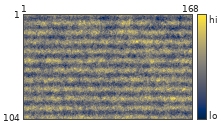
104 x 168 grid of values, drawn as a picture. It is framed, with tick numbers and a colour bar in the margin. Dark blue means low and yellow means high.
There is no seam. No row or column stands out. Stripes running across repeat 11 times from top to bottom. The grain runs across in streaks. There is no overall slope. Overall the values sit about 50% of the way up the scale.
